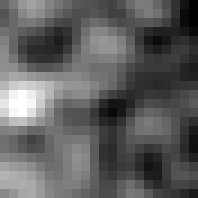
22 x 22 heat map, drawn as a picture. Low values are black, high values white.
Roughest part: middle left. Lone odd cells: none. Ninth with the highest average: middle left. Slope: up to the left. Odd rows or columns: none.
